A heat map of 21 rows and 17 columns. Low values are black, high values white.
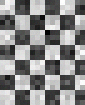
Slope: none. Histogram: two levels. Grain: checkered. Odd rows or columns: none.
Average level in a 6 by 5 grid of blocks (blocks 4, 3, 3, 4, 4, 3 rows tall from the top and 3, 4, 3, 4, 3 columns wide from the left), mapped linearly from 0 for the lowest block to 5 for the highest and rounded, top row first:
31221
12122
31221
22222
03122
50321
